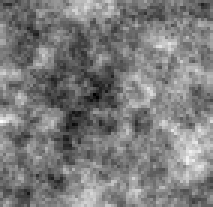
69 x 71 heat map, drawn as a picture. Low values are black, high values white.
The values follow a bell shape. There are no regular stripes. No lone cell stands out from its neighbours. The field is mottled with small blotches. The centre is the ninth with the lowest average.
